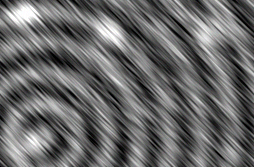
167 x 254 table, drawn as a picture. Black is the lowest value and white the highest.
There are no lone odd cells. Overall the values sit about 40% of the way up the scale. Four bumps rise from the field. The halves do not mirror each other. Concentric rings centre on the bottom left.
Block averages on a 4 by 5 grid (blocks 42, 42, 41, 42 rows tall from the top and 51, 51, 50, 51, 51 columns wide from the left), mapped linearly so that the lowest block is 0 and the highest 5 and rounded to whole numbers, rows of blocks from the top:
51223
11201
11110
50110
